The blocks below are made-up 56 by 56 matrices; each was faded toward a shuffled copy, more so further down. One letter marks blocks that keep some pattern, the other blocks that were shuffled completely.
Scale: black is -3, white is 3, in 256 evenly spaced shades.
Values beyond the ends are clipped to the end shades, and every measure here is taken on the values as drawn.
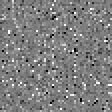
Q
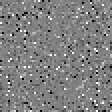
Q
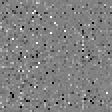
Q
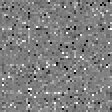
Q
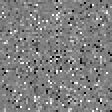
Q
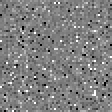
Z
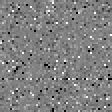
Q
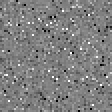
Z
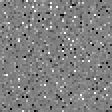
Z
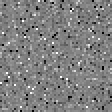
Z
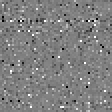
Q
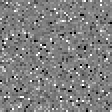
Z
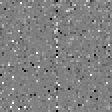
Q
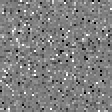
Z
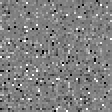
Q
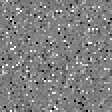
Z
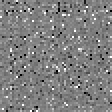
Q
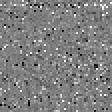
Q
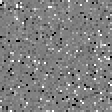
Z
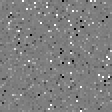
Z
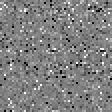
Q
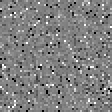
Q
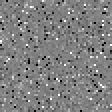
Z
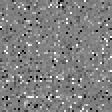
Q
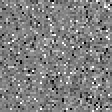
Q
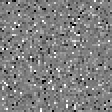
Z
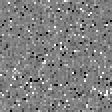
Z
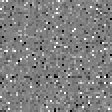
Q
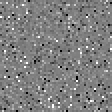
Z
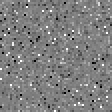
Z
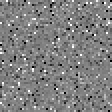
Z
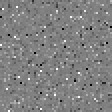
Z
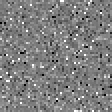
Z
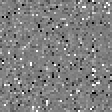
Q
